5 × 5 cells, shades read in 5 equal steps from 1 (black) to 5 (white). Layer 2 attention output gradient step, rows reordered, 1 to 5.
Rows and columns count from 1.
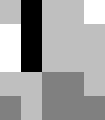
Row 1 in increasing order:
1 4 4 4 5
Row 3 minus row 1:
1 0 0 0 -1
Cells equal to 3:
6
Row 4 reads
4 4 3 3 4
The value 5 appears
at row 1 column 5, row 2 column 1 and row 3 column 1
